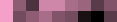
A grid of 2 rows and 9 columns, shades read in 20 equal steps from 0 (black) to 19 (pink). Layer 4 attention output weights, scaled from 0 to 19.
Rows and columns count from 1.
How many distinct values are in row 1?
8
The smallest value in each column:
19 9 6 13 10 9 2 0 7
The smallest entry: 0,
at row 2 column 8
